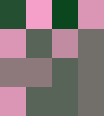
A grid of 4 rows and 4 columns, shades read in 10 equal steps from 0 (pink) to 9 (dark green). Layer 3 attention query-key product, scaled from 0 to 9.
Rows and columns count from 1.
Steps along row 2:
up down up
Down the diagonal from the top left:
8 6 6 5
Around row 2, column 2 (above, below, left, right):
0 4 1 2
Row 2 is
1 6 2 5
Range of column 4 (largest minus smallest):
4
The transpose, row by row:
8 1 4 1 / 0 6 4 6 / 9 2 6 6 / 1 5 5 5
